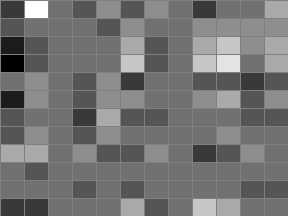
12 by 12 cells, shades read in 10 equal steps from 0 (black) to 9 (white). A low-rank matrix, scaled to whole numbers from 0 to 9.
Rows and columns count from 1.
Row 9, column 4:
5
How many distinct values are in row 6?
5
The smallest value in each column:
0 2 4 2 3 2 3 4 2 3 2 3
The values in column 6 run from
2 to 7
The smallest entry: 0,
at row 4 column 1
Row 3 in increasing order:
1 3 3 4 4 4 4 5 6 6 6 7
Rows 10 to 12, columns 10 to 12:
4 4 4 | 4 3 3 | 6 4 4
